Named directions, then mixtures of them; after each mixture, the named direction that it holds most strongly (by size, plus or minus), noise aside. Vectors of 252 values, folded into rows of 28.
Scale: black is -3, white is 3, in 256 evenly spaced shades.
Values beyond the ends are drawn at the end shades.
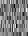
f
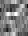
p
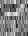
p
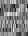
f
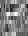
p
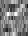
p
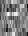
p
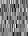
f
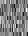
f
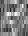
p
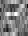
p
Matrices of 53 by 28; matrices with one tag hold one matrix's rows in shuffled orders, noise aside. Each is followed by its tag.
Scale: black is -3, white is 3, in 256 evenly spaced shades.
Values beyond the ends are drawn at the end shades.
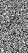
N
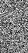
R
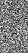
N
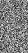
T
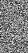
R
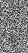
N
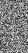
R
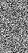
N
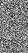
N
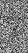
N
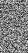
R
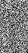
N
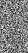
N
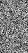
T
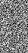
N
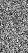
T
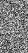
R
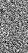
N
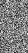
T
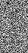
N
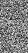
R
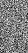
T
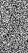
N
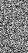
R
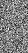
T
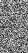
R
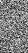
R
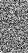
R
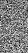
R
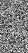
R
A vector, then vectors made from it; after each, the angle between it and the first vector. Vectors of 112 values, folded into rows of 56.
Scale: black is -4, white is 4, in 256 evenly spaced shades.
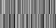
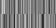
nearly parallel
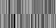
partly aligned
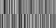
orthogonal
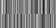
partly aligned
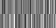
nearly opposite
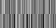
nearly parallel
